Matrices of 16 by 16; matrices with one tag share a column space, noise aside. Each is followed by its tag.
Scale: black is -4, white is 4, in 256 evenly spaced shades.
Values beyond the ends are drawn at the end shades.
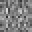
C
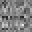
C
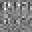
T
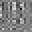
T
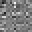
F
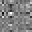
F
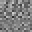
F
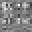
T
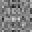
C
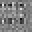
T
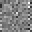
F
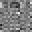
F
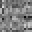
C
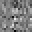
C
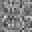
C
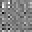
F
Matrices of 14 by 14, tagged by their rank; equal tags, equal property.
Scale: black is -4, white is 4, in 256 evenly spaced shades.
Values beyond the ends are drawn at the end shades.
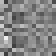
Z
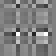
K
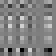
K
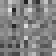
Z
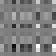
K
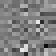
Z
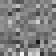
Z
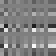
K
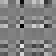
K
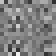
Z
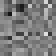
Z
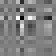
K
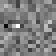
Z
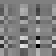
K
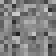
Z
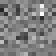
Z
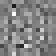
Z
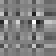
K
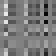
K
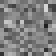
Z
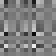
K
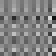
K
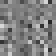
Z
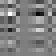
K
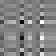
K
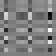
K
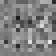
Z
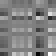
K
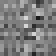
Z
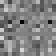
Z
